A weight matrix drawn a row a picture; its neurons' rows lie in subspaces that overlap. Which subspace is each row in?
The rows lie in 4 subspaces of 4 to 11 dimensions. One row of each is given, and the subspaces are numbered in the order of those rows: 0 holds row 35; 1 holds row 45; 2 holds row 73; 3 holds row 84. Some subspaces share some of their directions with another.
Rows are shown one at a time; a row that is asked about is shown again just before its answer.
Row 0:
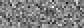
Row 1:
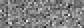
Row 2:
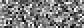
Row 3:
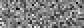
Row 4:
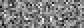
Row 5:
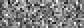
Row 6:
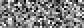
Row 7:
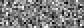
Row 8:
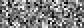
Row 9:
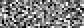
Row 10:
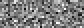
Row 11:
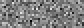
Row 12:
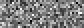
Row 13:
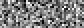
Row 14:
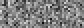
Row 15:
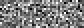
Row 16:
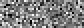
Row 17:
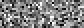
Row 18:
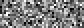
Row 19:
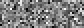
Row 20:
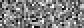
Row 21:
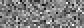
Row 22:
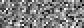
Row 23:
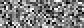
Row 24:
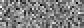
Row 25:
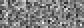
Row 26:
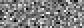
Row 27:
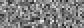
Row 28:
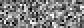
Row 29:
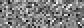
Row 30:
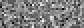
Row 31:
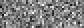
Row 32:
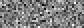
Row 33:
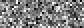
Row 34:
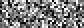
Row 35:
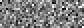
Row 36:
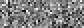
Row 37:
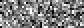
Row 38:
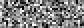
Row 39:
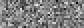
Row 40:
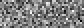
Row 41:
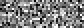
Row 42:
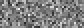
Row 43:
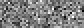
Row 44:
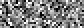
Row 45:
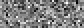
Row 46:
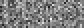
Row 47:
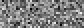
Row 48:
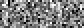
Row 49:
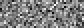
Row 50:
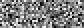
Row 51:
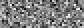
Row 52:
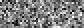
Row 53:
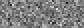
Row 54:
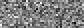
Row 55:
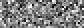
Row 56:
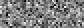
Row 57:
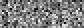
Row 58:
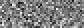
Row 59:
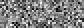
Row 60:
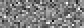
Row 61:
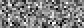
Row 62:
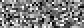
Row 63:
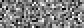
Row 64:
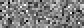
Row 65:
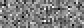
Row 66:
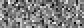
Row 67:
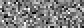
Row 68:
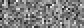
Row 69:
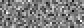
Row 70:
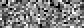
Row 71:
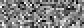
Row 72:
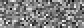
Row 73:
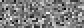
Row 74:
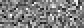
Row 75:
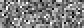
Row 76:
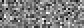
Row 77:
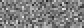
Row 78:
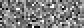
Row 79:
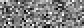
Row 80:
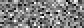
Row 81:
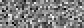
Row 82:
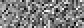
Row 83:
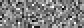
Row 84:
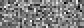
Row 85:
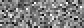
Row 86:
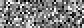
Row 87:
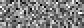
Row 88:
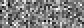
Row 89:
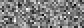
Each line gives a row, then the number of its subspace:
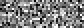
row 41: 3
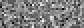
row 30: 1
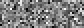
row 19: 0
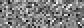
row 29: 0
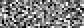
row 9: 2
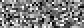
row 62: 1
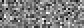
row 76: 2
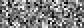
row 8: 3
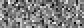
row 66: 3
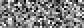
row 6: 2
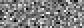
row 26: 2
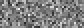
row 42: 1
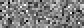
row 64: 0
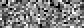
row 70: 0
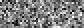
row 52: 0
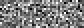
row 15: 3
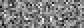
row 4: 1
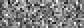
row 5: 3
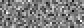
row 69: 0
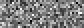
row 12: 3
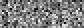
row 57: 0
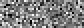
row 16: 3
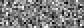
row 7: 3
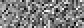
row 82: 0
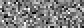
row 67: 2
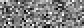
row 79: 0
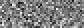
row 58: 1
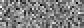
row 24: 3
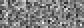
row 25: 2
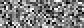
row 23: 0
